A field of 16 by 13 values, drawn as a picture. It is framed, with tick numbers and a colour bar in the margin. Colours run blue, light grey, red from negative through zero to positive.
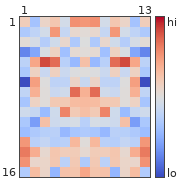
Histogram: bell-shaped. Odd rows or columns: none. Slope: none. Average level on the scale: 50%. Mirror symmetry: left to right.
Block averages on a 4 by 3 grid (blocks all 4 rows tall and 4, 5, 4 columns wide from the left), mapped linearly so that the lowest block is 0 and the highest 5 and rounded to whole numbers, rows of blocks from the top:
1 3 1 / 4 3 4 / 0 4 0 / 5 5 5
